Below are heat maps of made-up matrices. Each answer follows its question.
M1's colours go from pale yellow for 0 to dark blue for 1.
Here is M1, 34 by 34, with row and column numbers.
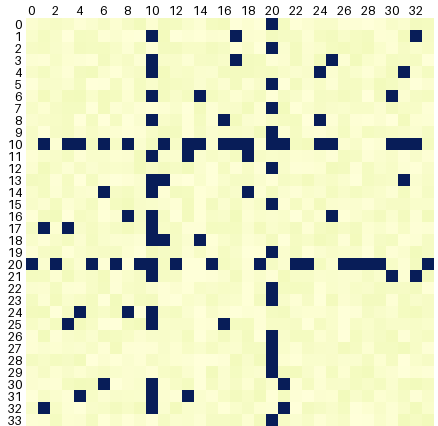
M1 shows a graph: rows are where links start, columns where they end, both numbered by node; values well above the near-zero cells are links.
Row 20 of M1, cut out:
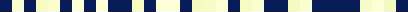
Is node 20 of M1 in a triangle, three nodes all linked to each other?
no
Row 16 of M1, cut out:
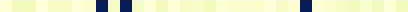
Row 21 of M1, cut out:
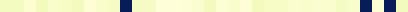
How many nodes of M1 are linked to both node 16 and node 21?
1
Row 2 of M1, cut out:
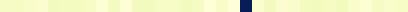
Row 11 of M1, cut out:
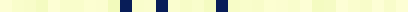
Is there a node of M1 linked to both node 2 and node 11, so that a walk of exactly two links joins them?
no
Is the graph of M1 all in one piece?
yes
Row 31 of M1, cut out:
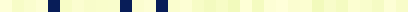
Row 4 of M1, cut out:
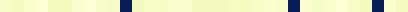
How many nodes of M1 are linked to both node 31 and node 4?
1
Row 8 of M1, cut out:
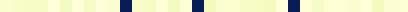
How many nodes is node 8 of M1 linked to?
3
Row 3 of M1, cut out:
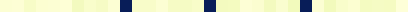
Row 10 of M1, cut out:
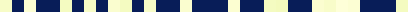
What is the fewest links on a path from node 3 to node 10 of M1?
1
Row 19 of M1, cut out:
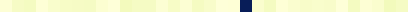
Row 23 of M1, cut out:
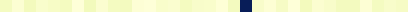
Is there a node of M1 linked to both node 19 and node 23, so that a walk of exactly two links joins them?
yes
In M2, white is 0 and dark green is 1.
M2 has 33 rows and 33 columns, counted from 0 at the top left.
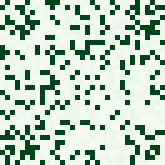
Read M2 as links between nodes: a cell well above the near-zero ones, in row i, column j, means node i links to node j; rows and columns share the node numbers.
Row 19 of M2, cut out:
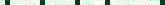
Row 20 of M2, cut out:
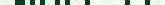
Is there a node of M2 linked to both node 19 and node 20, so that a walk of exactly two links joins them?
yes
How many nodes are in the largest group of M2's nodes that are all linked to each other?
5
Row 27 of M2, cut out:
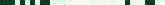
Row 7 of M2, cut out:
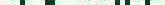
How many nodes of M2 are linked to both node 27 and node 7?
4
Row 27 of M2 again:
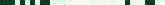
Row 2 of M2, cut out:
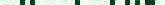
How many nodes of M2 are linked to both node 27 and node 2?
5
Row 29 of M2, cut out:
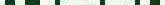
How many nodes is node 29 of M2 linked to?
10
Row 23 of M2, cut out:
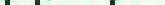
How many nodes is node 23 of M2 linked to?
3
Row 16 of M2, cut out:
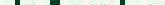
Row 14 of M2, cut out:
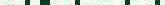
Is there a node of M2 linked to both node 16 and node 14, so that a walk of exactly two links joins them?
no
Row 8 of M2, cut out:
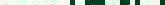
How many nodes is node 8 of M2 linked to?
9
